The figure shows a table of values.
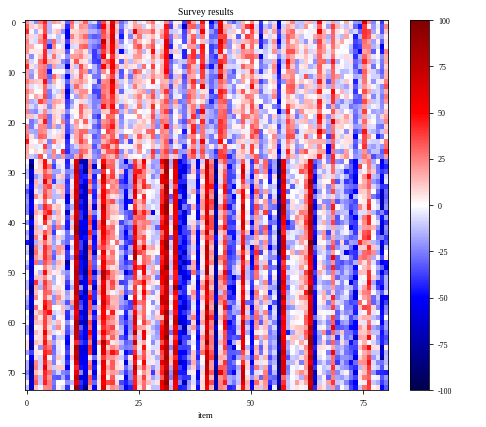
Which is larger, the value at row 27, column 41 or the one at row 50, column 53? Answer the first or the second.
the second
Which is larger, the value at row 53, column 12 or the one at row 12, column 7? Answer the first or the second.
the second
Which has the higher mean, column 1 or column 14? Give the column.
14
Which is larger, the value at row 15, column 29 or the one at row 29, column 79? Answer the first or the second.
the first
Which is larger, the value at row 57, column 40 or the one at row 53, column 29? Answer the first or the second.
the first
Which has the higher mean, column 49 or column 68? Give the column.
68
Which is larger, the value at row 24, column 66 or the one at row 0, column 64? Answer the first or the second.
the first
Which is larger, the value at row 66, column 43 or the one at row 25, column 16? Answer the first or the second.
the first
